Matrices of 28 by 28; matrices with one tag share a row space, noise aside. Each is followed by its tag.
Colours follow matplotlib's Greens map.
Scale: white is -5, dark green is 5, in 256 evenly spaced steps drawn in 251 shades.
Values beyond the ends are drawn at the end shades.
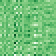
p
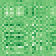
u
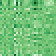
p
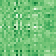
p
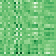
p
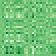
u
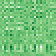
u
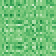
u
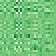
p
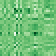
p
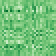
u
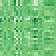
p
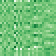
p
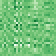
p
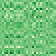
u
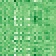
p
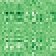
u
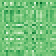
u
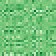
u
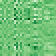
p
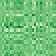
u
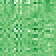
p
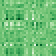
u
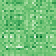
u
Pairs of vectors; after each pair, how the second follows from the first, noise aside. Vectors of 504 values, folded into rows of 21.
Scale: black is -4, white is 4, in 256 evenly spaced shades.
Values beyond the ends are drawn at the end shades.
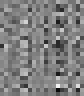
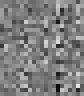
sign-scrambled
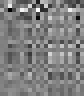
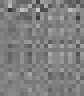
shrunk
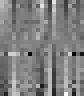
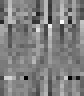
wrapped around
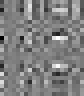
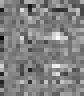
sign-scrambled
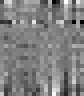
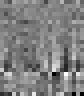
wrapped around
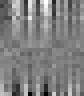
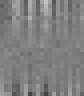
shrunk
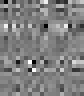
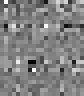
sign-scrambled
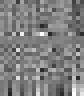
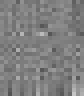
shrunk
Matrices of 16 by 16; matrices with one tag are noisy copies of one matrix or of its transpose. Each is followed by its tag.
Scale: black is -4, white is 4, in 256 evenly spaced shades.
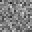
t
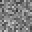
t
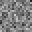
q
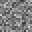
q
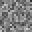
q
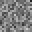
q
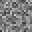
q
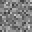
q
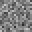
q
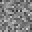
t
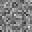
q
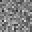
t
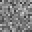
t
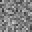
t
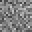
t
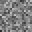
q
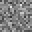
t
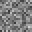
q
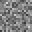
q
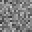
t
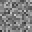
q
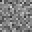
t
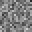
q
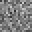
t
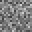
t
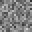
q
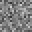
t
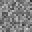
q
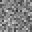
t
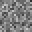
q
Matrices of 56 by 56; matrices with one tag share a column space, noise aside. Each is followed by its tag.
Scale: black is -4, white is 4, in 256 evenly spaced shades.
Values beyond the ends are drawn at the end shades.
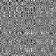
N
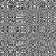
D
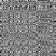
D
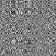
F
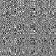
F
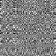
F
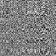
F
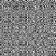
D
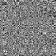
N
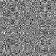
N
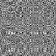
N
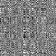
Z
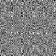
N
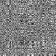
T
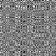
D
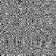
T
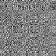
D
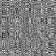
Z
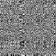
T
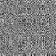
T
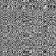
D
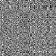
D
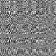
F
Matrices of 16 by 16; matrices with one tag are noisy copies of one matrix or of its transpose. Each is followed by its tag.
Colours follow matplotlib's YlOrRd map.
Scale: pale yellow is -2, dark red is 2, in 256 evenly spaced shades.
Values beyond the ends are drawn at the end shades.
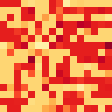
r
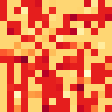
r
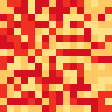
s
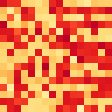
r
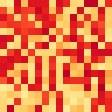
s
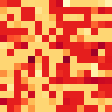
r
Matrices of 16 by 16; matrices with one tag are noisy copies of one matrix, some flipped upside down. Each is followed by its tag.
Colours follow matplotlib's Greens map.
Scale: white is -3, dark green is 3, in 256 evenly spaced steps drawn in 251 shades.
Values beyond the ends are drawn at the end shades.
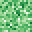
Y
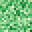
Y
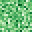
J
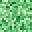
Y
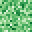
Y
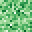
Y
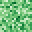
Y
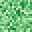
Y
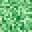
Y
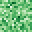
Y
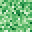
Y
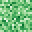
Y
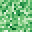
Y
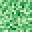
Y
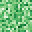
J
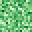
J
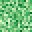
J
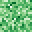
Y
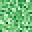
J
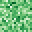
Y
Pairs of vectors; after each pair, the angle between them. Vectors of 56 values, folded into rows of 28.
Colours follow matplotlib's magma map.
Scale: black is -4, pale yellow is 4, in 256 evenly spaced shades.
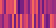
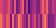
orthogonal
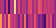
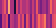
nearly opposite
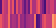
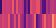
nearly parallel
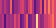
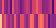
partly opposed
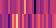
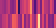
partly aligned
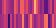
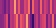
orthogonal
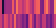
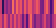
nearly parallel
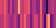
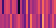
partly opposed
